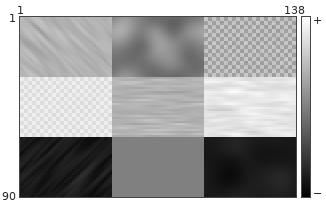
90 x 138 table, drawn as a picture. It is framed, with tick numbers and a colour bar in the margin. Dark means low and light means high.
The table splits into 3 rows of 3 panels. Panel 1,1: high, slanting down to the right, faint in contrast. Panel 1,2: middling, smooth. Panel 1,3: high, checkered. Panel 2,1: very high, checkered, faint in contrast. Panel 2,2: high, streaked across, faint in contrast. Panel 2,3: very high, streaked across, faint in contrast. Panel 3,1: very low, slanting up to the right, faint in contrast. Panel 3,2: middling, flat. Panel 3,3: very low, smooth, faint in contrast.
